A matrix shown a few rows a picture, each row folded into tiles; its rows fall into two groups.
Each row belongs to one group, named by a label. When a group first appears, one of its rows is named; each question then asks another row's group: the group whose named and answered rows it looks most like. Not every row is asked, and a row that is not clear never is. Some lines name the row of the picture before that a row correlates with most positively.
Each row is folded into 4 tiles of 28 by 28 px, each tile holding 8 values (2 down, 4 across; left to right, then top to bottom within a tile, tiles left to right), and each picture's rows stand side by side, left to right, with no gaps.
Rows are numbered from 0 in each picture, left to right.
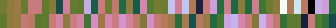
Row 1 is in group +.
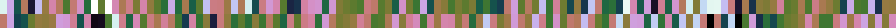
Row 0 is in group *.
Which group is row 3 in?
+
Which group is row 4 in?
*
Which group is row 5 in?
+
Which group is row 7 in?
+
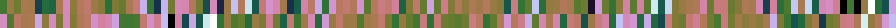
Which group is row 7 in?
+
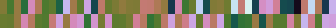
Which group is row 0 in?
+
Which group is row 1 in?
+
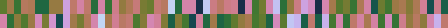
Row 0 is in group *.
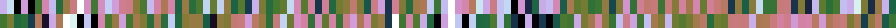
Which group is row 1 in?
*
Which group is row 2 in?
+
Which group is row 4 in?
*
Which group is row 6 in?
+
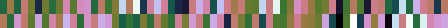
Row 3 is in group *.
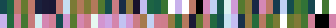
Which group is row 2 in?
*
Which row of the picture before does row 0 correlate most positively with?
0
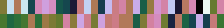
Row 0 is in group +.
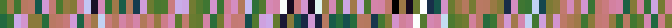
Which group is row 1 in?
+
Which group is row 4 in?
+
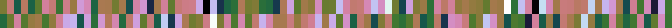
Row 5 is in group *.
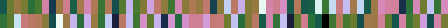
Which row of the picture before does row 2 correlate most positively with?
3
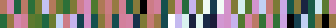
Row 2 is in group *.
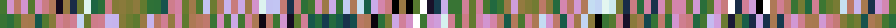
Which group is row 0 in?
+
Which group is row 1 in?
*
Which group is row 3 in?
+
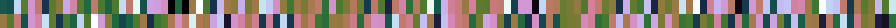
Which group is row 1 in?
+
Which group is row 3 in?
*
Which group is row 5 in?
+
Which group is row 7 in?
*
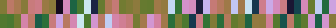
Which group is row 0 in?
+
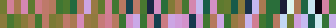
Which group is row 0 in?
+
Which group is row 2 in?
+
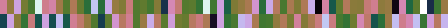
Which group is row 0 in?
*
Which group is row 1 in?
*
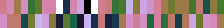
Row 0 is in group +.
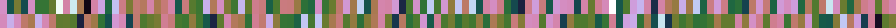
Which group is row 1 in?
*
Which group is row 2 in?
*
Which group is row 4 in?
+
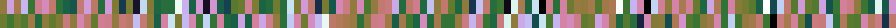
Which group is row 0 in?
+
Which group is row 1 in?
+
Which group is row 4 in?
+
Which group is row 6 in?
*
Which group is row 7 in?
*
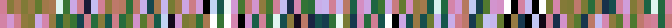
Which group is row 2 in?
*
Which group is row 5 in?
*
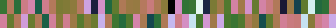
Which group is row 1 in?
+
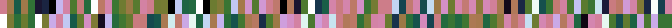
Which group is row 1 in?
+
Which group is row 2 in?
+
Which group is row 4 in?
+
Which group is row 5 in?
*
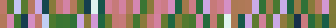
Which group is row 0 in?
*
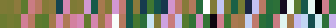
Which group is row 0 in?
+
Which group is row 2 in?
+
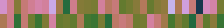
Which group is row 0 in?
*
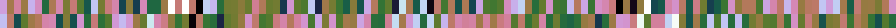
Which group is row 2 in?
+
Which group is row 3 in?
+
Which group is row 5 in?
+
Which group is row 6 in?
*
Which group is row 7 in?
*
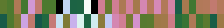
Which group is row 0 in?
+
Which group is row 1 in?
*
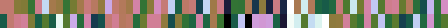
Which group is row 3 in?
*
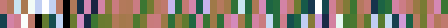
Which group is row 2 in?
*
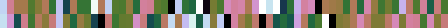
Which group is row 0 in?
*
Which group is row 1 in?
+
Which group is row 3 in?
+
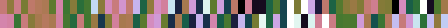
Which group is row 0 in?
*
